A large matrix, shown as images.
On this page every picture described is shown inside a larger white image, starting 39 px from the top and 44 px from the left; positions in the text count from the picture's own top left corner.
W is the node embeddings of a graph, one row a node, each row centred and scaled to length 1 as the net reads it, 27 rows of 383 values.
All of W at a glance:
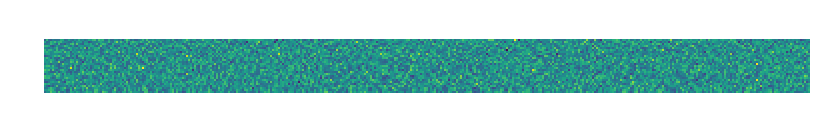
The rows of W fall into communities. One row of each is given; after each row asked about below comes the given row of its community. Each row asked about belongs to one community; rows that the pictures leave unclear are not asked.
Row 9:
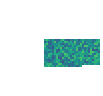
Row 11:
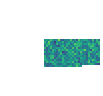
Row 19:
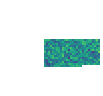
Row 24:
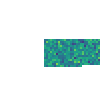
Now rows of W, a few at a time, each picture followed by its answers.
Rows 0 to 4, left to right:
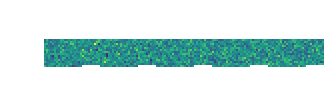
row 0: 9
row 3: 19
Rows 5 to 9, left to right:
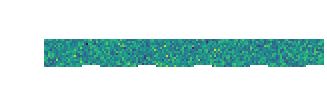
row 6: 11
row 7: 9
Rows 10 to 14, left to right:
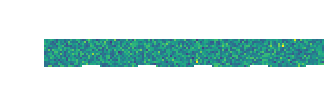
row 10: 24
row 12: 24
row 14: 9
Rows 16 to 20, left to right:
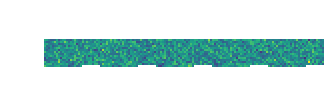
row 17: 11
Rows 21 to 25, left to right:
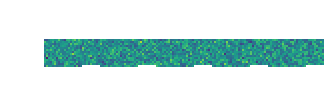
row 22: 19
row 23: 9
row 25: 24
